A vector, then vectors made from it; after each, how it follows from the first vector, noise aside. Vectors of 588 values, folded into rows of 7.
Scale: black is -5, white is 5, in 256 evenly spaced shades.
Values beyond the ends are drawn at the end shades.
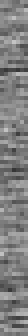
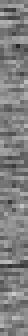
reversed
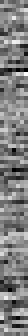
scaled up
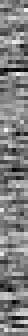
scaled up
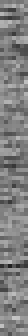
reversed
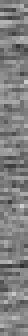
reversed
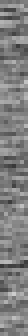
reversed
